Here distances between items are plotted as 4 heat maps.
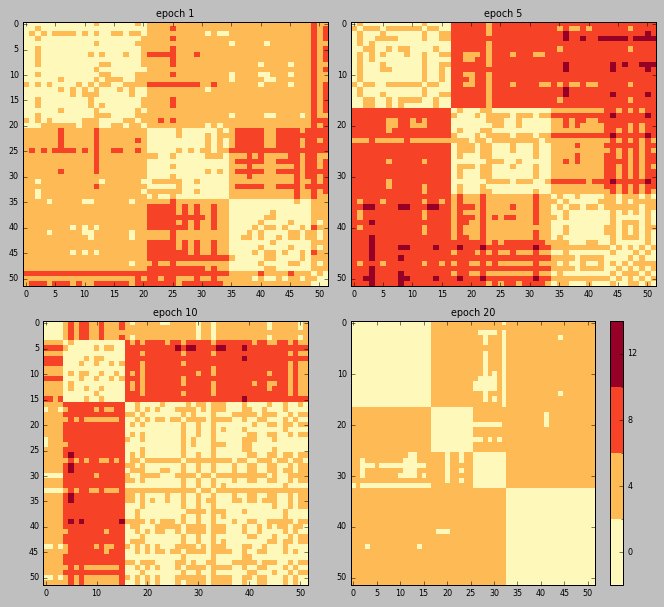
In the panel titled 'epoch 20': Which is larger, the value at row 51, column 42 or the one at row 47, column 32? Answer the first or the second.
the second
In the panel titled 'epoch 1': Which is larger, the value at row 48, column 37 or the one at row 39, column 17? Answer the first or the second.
the second
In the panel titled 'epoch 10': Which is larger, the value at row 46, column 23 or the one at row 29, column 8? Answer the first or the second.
the second
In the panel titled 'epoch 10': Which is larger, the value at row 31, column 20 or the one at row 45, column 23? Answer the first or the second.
the second
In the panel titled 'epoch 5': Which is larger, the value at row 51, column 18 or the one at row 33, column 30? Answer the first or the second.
the first
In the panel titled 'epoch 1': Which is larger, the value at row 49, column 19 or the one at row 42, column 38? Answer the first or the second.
the first
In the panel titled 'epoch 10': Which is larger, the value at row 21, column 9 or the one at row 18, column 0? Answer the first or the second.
the first
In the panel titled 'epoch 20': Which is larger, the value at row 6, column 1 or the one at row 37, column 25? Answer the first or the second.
the second
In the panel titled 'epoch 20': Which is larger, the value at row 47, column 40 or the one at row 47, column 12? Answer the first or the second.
the second
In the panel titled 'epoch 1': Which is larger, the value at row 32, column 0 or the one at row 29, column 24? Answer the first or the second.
the first
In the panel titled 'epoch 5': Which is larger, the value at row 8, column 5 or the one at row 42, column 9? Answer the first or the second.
the second
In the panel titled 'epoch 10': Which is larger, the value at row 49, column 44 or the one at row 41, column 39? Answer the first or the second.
the second
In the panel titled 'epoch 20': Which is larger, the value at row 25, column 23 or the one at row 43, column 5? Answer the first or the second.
the second
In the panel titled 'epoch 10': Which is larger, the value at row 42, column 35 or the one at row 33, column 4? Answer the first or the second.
the second
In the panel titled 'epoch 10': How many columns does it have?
52
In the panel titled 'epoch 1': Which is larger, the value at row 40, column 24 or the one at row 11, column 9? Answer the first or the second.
the first
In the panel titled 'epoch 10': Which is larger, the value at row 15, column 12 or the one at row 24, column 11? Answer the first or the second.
the second
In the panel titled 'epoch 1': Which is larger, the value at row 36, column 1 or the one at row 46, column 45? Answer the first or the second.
the first
